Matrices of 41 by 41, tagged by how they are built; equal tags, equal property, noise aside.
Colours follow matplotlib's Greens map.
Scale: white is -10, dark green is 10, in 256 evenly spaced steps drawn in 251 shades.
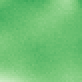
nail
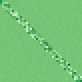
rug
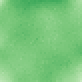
nail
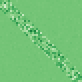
rug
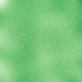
nail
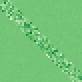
rug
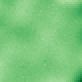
nail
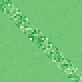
rug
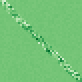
rug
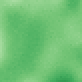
nail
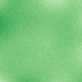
nail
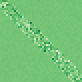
rug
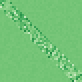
rug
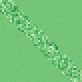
rug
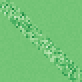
rug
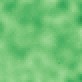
nail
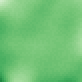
nail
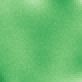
nail
